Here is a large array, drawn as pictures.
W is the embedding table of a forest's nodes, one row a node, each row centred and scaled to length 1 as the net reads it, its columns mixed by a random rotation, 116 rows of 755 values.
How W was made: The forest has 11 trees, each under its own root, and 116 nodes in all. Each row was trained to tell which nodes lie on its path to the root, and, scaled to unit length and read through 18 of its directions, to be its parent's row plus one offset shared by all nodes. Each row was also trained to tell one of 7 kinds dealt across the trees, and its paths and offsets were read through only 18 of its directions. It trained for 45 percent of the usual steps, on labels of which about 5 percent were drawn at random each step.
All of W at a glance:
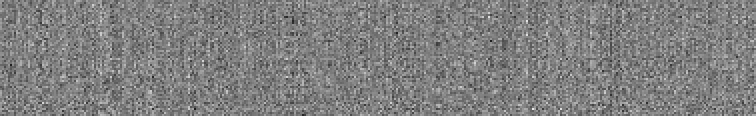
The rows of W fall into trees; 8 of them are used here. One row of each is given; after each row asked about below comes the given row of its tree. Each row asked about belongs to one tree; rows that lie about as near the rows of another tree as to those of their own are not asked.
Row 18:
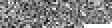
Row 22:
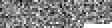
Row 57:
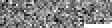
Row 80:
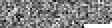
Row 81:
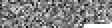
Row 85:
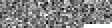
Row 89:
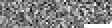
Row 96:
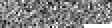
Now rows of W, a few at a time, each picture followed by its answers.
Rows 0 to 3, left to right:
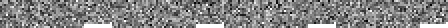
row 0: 96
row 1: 89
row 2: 89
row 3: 96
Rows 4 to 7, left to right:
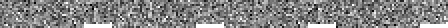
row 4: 22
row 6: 22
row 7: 57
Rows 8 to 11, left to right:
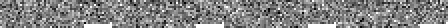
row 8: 89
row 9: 85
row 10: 22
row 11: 85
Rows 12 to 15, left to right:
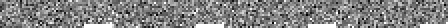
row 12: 57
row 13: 18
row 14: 96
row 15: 18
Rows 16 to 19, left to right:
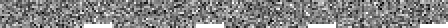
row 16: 22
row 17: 22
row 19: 85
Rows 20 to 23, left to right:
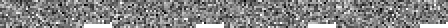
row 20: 22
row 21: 18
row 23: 22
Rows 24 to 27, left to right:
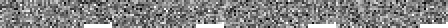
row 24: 89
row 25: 57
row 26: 85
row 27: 89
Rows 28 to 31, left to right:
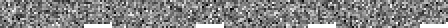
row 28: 80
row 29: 96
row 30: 81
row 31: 96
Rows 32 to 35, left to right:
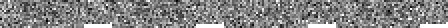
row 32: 18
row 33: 18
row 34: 22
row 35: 18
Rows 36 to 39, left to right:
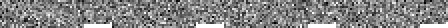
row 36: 81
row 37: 57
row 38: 81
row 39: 89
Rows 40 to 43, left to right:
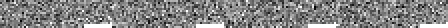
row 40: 57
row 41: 85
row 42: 96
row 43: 85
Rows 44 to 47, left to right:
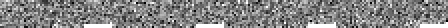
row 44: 85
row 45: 81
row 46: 96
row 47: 22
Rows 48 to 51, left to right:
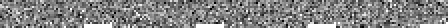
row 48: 22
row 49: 81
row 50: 80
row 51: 85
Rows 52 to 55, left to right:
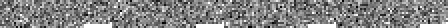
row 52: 96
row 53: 81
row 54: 85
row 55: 57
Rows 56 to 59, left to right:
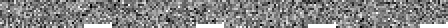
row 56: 96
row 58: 89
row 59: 85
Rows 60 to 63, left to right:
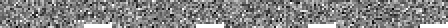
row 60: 22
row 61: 22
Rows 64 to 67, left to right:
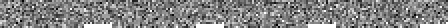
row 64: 18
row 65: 22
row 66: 85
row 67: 22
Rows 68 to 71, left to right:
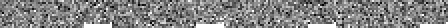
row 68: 96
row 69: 57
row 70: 89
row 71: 18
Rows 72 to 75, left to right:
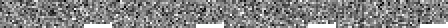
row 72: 18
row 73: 18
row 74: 22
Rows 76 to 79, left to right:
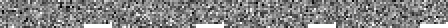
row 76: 85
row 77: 81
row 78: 80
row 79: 96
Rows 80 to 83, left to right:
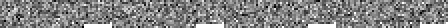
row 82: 89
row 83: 96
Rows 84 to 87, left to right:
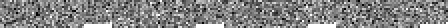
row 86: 18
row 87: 18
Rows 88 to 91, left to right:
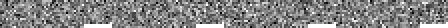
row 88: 80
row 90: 81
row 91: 96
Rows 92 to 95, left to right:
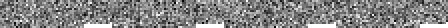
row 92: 96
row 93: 85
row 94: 96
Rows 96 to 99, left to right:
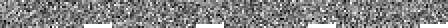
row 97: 85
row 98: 57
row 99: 96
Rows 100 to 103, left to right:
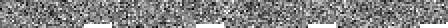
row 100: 18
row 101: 85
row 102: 18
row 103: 18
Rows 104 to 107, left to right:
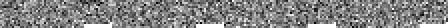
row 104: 89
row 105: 89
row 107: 96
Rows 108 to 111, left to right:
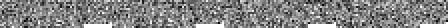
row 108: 85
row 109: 85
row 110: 89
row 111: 57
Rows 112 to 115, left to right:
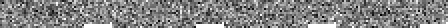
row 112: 18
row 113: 89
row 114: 57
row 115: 18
